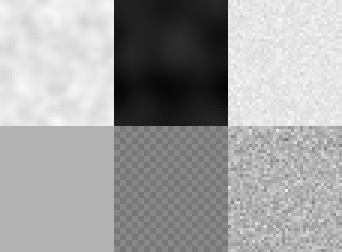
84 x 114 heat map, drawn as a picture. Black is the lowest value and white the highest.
It is made of 2 by 3 panels. Panel 1,1: very high, blotchy, faint in contrast. Panel 1,2: very low, smooth, faint in contrast. Panel 1,3: very high, fine-grained, faint in contrast. Panel 2,1: high, flat. Panel 2,2: middling, checkered, faint in contrast. Panel 2,3: high, fine-grained.
